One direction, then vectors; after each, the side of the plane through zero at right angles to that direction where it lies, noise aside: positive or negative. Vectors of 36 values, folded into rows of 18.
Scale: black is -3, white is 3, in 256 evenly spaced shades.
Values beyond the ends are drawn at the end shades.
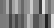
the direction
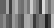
positive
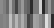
negative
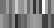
positive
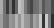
negative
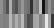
negative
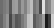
positive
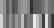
negative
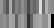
negative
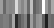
positive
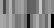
negative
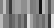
positive
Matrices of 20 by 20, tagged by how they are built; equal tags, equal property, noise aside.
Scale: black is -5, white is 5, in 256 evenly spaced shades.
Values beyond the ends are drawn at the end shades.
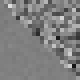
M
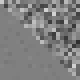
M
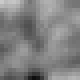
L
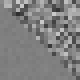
M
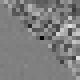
M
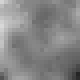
L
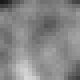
L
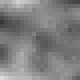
L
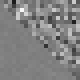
M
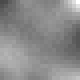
L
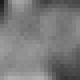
L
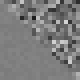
M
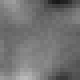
L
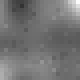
L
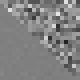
M
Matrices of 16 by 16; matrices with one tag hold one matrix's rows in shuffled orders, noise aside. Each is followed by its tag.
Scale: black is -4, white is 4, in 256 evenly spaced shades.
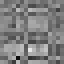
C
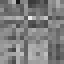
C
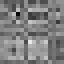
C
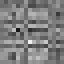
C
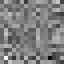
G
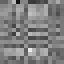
C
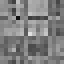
C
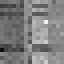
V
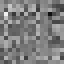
G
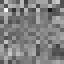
G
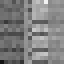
V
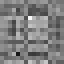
C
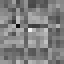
C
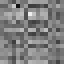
C
